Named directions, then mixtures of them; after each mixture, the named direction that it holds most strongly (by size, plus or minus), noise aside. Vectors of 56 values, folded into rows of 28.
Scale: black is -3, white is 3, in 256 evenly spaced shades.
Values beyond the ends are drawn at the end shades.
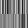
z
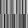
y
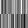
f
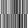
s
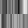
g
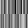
y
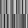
y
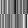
y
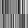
z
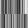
g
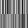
z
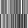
s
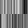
g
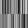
z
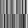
y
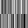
f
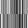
s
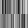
z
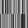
z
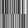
z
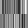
z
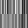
z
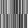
s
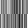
s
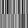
z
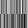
s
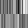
g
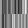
g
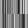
z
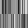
f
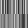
z
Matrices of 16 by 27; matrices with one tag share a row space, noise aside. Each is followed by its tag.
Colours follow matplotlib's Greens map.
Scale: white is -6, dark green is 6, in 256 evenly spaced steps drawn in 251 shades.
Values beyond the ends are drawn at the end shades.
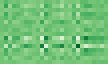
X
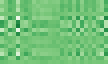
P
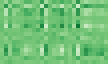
X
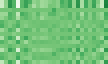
P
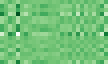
P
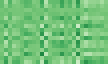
X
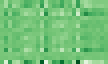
X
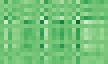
X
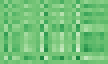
X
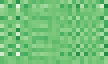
P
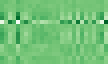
P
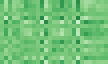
X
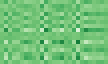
X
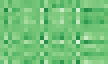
X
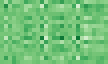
X
